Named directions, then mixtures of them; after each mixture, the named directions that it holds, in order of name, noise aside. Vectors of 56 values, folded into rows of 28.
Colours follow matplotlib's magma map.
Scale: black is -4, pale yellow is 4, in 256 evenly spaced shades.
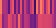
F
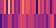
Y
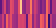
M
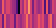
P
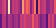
F, M, Y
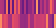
Y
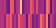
F, M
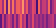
P, Y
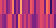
F, M, Y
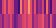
M, P, Y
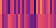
F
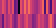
F, P, Y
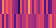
P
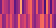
F, M, P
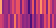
F, M, P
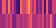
M, P, Y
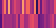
F, Y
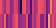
M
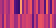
F, M, P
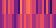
M, P, Y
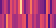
M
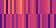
M, P, Y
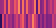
F, P, Y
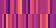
F, M, P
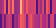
M, Y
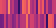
M, P, Y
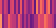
F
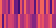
F, P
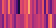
P, Y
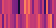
P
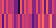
F, P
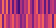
P, Y
